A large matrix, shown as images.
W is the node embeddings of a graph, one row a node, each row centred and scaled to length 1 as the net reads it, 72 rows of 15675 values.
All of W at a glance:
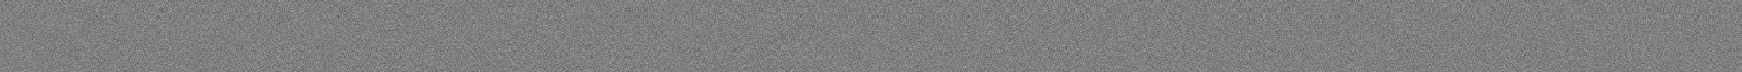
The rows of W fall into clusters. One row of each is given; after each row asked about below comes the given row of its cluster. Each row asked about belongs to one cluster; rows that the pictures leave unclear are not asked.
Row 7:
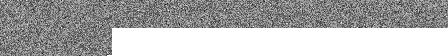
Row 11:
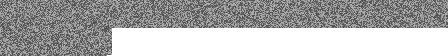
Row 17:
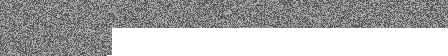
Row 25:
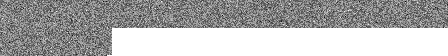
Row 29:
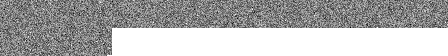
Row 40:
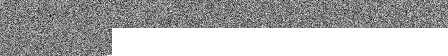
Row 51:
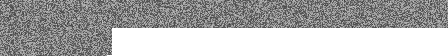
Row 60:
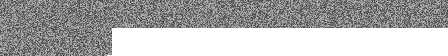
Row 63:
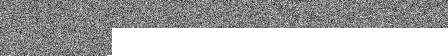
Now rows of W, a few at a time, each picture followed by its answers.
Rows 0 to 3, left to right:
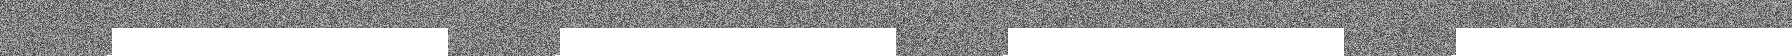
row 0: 60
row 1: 60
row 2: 40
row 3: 7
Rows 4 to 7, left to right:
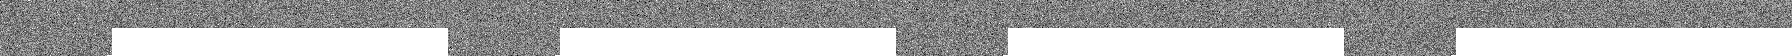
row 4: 51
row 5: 25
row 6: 25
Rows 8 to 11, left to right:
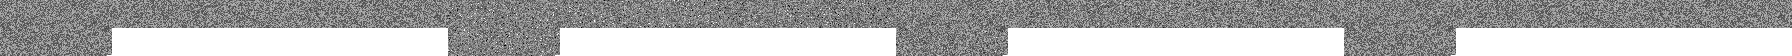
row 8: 11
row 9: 63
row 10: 11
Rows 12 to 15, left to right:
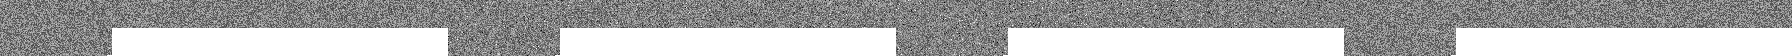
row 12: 29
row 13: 7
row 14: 25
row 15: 17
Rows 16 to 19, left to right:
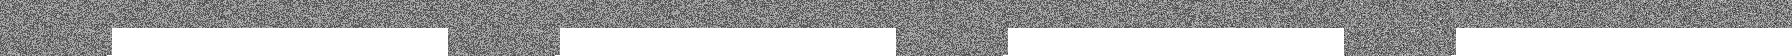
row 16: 17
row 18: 63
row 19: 29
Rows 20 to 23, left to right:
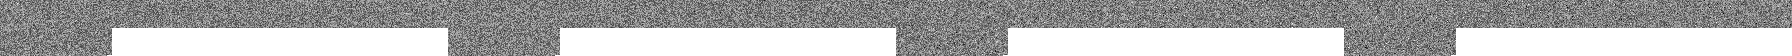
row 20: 7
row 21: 25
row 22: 11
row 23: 7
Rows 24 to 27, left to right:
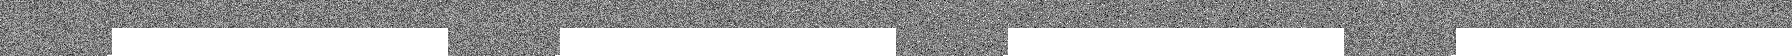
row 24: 63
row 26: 17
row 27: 40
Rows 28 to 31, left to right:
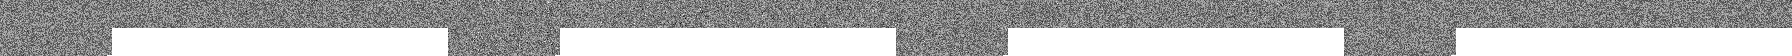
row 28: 25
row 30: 7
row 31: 63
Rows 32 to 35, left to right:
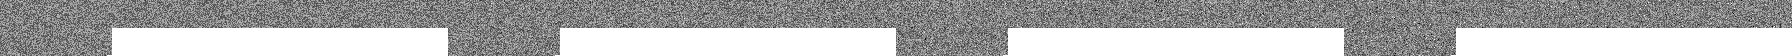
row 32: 17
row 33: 63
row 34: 40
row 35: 51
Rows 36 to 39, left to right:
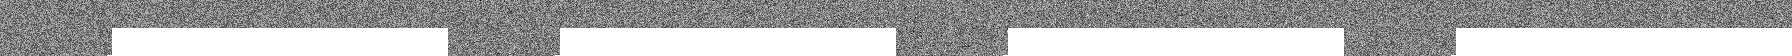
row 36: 29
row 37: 51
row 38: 40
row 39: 25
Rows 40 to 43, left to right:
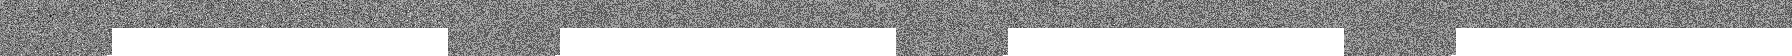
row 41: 7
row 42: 51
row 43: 60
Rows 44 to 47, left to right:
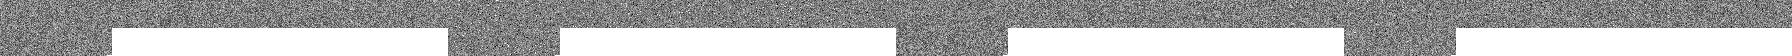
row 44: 40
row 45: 17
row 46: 11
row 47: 25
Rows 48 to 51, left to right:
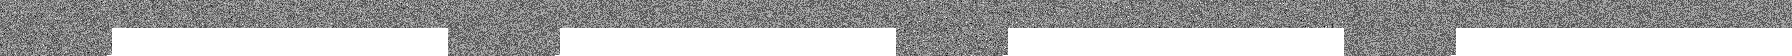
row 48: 11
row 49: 11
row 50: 51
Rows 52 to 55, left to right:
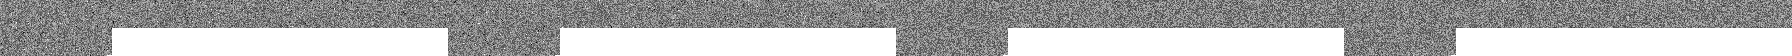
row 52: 40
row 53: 7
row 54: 60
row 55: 40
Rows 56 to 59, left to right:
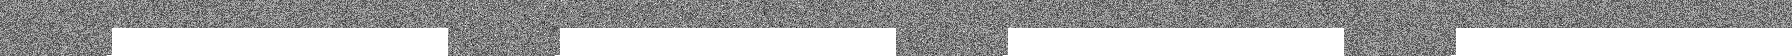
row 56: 11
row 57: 11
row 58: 17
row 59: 51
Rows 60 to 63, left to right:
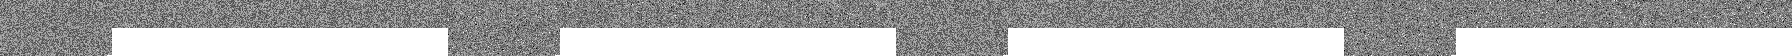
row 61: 7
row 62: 29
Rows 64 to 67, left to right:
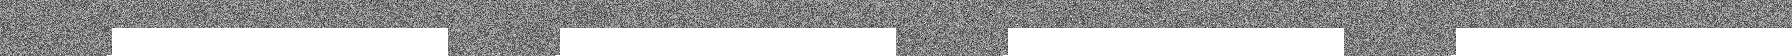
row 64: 11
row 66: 40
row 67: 40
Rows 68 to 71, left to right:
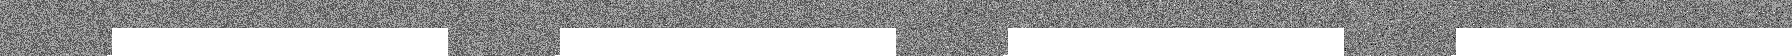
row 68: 29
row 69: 51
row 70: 60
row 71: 7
